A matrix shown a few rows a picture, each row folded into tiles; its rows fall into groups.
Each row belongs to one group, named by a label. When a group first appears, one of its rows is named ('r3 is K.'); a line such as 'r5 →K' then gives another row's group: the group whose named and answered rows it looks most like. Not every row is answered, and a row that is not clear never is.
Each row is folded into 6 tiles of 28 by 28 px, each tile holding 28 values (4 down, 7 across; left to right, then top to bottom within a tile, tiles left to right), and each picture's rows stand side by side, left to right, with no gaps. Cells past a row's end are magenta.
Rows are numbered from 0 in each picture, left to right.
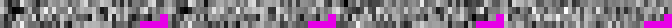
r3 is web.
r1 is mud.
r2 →mud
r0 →mud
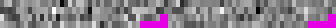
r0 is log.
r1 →log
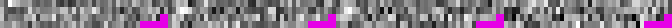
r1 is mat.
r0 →web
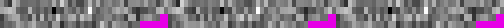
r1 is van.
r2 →van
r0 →van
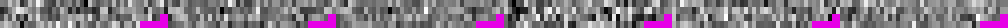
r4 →web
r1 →van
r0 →mat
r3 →mud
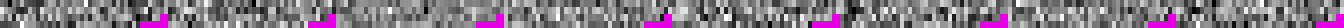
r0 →mud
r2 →log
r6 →web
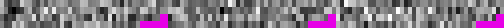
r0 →mud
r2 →web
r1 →van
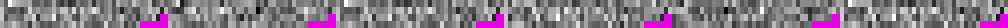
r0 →web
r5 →web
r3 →web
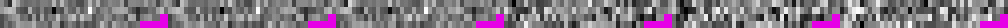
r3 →mud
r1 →van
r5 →mat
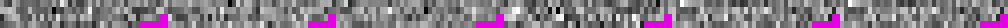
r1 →log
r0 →van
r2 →log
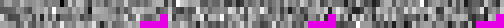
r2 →mud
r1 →web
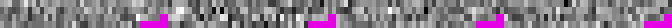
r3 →log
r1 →mat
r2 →log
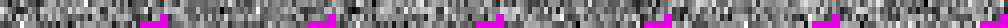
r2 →mud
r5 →mat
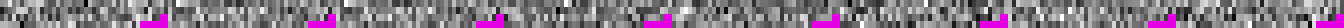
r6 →web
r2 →web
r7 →mat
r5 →mud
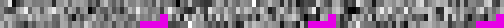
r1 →mud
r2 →mud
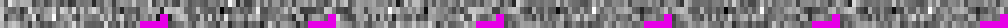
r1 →van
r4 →van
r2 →log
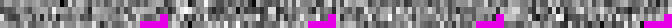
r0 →log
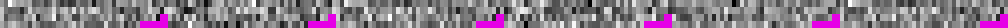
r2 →web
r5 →web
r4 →log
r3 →mat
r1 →mud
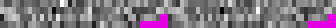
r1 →van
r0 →van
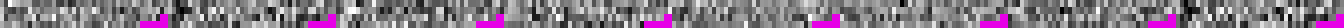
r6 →van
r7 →mud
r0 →web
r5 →log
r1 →mud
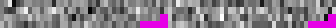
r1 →web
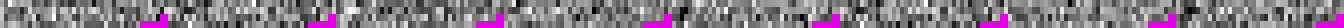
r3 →log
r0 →web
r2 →mat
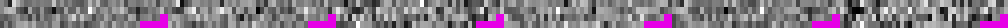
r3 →log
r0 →van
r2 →mud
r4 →van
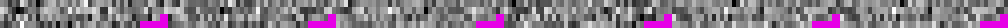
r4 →log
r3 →mud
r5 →log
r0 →mud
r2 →log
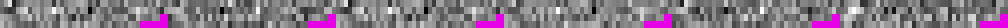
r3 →log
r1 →van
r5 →mat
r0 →log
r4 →van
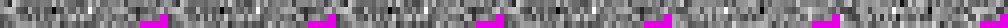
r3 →van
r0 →van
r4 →log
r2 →van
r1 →van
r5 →log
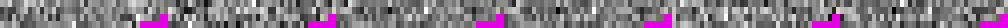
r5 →van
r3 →van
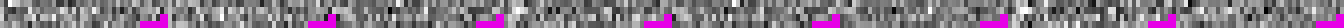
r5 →van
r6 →mat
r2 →van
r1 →web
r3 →mat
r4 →van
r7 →log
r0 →web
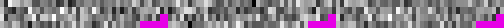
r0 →web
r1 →mat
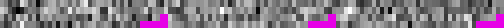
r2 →mat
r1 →log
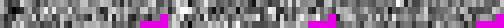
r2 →van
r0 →mud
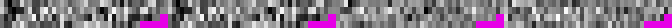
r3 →web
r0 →mud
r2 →log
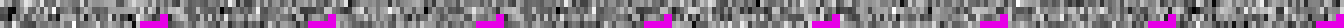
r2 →log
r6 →web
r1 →van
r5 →log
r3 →van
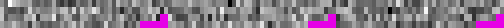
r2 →van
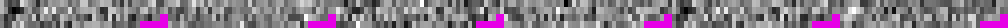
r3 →log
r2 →mud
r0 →mud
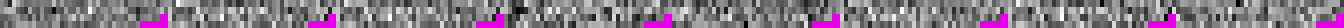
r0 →van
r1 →web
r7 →log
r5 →web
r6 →web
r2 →web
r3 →mud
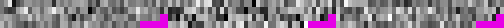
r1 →mat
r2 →web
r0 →log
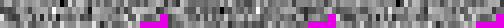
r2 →log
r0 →log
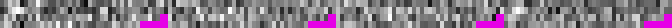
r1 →web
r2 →web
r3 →mat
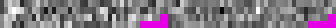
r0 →mat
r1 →van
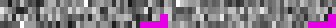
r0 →mud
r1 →web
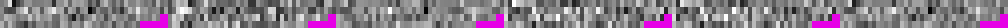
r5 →log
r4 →web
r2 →log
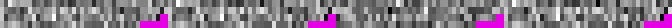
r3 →web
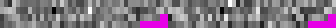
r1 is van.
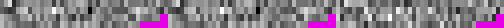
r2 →web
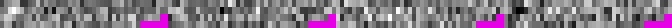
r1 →van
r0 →mat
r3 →mud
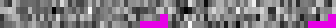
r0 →van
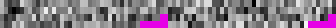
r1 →mat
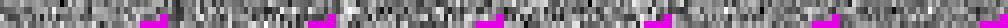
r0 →log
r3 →mat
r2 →mat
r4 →log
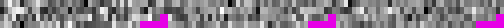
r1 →log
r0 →mat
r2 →log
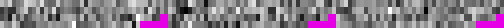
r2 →log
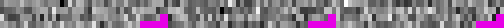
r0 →log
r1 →van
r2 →web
